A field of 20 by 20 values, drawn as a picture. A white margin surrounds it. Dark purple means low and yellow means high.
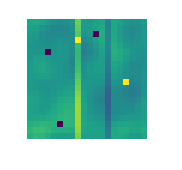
Lone odd cells: 5, 2 higher and 3 lower than their neighbours. Histogram: heavy tails on both sides. Odd lines: columns 9 and 14. Roughest part: top middle. Calmest part: middle left.
